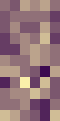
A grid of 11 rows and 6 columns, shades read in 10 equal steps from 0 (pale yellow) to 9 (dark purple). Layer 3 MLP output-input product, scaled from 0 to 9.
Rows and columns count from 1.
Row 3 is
6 4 6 6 3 6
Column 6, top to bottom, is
5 7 6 7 5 5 3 6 6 5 2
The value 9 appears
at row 7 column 5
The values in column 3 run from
0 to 6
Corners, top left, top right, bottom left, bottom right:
5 5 2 2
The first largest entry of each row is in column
2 6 1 1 1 2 5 1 6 5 5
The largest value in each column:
8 7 6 7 9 7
